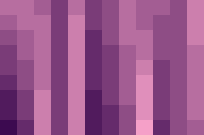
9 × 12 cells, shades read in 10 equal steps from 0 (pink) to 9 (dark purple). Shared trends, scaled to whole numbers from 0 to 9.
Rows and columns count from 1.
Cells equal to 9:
1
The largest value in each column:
9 7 4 6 3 8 7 5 4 7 5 4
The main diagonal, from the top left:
3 3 3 6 2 7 6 5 0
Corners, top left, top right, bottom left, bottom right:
3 2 9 4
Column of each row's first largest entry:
4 4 6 6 6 1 1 1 1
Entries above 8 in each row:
0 0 0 0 0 0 0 0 1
